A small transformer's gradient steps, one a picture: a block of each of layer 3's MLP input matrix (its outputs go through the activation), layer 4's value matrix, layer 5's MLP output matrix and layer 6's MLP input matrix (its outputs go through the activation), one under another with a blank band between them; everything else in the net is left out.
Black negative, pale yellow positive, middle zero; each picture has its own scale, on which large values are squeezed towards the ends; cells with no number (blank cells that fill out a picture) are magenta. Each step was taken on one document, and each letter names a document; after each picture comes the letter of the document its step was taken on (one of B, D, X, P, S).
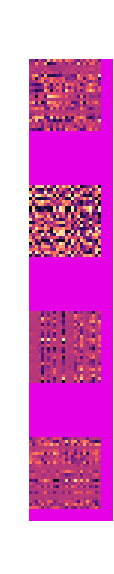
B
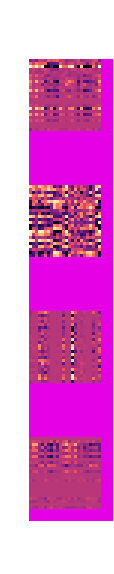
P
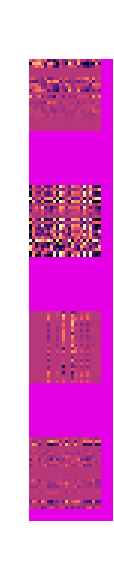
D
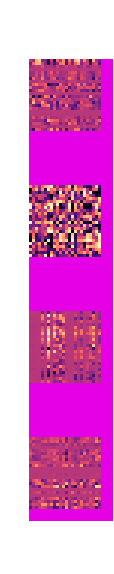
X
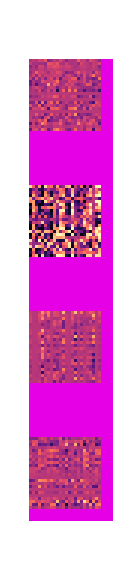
B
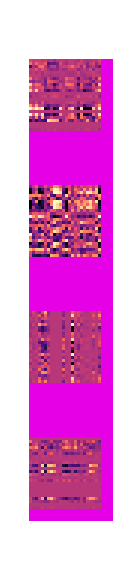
P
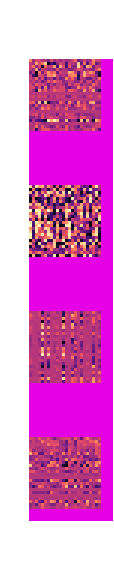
B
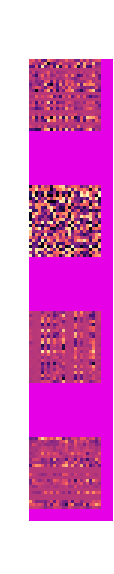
B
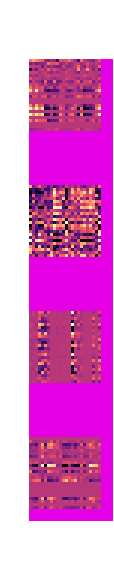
P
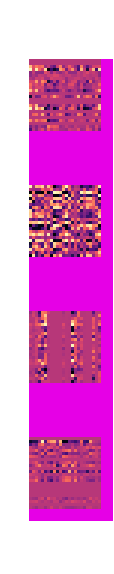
P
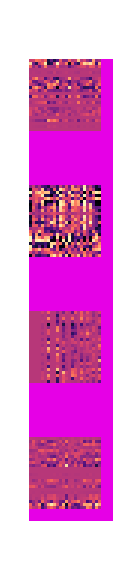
D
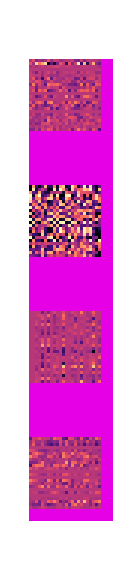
B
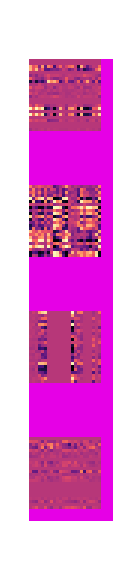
P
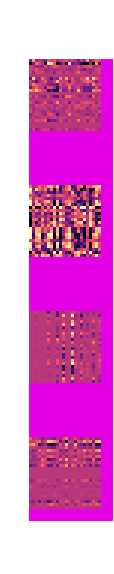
D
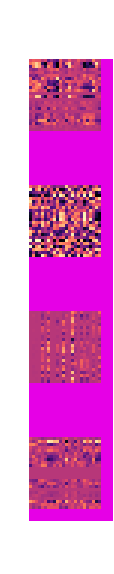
D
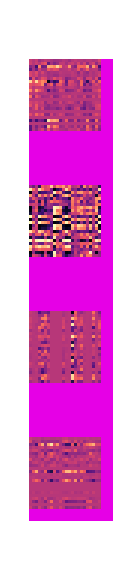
P
